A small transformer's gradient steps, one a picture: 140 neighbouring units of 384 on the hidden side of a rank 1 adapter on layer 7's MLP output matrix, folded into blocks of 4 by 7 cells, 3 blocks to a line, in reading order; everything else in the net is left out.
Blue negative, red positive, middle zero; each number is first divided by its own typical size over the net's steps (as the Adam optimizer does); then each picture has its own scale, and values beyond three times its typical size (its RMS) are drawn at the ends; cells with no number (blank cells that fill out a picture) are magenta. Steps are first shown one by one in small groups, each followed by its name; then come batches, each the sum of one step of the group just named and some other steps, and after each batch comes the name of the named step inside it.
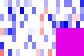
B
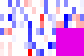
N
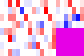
B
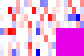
N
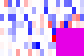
N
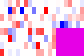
B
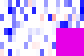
B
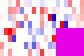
N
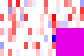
B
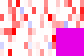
N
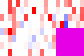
N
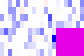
B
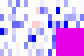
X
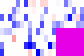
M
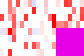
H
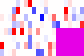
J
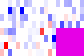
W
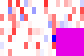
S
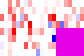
S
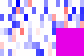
J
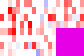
J
